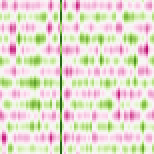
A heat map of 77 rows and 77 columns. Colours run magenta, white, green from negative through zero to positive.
Average level on the scale: 50%. Odd lines: column 31. Slope: none. Stripes: horizontal, repeating 7 times.
